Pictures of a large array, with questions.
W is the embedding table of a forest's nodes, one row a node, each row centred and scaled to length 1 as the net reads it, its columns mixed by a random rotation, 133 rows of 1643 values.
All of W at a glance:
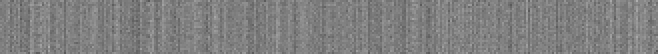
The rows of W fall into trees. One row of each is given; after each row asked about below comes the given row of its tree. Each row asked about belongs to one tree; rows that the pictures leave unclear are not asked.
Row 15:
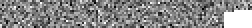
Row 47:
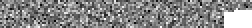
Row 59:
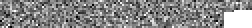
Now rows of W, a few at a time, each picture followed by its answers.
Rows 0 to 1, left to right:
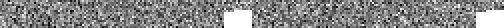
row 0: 15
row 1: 59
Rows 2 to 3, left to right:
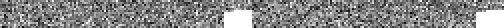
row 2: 15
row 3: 15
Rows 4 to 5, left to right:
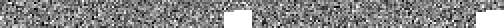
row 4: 15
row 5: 59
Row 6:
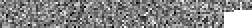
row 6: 59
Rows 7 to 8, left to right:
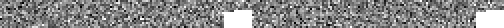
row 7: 47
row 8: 15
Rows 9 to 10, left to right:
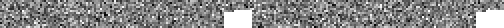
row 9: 47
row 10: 47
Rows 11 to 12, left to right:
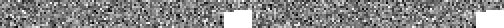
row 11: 47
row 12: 47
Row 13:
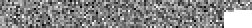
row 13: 15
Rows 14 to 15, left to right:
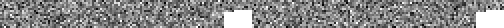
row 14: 47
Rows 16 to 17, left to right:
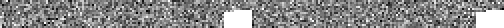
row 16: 15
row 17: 59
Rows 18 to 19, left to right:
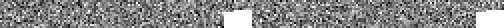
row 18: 47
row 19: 59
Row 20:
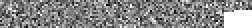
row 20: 59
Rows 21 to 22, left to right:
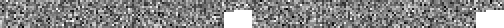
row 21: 15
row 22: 15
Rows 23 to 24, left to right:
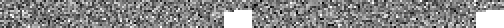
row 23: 47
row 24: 15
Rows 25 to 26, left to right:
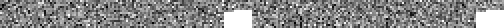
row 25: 15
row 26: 15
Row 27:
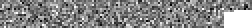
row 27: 47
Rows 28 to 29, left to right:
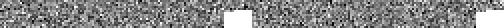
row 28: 47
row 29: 15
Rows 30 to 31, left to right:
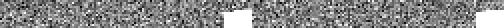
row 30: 47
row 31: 15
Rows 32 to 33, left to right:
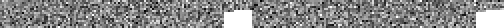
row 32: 59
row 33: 15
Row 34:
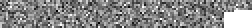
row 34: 15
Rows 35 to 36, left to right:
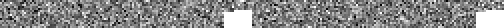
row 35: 47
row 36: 59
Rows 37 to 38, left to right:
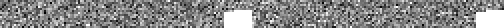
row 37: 15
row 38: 15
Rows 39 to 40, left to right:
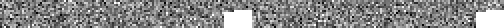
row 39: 47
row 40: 15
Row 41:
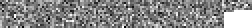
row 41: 15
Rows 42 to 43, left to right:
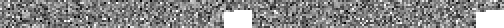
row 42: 47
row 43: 47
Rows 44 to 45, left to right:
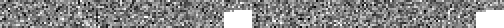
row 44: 15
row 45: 15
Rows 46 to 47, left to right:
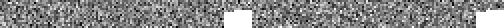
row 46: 15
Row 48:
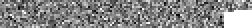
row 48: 47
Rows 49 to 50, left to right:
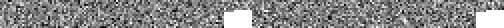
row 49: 15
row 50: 59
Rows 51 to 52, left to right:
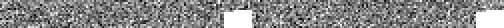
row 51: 47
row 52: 15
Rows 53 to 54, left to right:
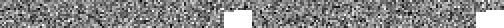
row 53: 47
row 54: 59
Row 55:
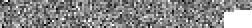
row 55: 15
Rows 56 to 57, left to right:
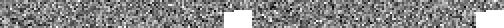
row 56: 59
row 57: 47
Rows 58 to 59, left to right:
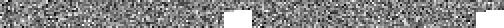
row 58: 15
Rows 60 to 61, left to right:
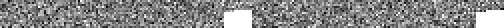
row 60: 15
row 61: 59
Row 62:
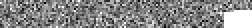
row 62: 59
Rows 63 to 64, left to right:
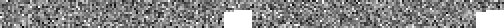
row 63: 15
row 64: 47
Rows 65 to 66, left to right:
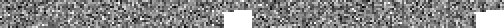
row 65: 47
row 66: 47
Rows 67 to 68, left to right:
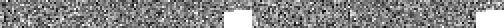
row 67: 15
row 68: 15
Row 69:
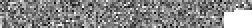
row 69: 15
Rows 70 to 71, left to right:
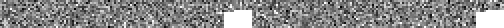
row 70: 59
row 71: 47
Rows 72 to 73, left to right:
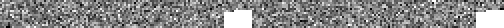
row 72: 47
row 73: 59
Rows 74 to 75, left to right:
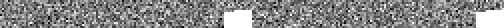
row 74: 15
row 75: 47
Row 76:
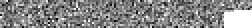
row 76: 15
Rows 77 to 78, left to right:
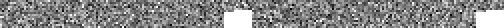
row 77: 15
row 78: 47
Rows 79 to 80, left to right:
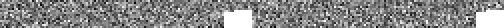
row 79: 47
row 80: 15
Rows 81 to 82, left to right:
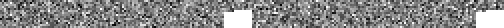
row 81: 47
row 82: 47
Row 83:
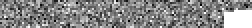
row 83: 47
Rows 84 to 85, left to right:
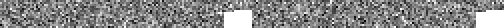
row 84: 59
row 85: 59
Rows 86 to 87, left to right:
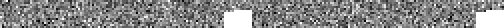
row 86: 15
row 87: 59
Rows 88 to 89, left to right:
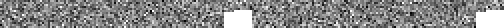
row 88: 59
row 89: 15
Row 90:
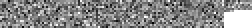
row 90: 15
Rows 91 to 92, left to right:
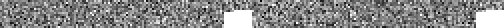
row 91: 59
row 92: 15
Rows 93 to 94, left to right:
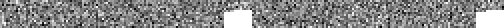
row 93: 15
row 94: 59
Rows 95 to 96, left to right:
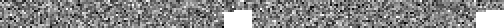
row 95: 47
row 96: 15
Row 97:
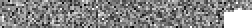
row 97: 15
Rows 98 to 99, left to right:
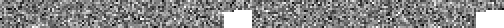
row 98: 47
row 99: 59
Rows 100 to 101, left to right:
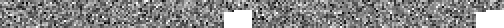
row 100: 47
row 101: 47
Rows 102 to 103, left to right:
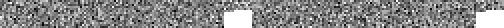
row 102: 15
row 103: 59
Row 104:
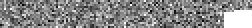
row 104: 59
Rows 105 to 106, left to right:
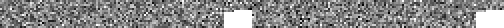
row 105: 59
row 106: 15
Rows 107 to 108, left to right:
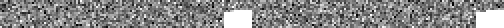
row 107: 15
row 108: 47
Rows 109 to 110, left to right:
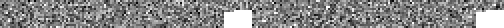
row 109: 59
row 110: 47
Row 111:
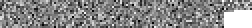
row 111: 15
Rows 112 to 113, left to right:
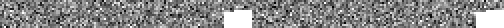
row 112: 47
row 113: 47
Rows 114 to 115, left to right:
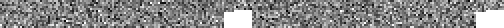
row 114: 15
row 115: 47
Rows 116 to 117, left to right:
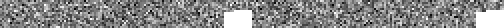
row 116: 59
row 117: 47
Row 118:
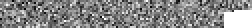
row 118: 47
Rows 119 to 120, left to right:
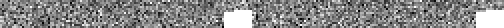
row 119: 15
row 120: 15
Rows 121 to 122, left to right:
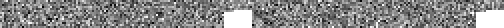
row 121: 15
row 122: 59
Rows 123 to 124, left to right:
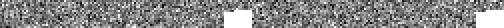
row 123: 47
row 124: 47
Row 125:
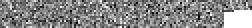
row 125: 59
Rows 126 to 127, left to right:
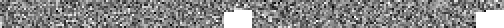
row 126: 15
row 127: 47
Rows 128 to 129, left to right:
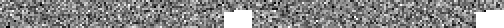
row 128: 47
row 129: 47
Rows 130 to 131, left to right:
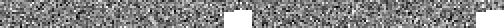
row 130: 59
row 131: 59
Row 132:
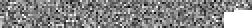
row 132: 15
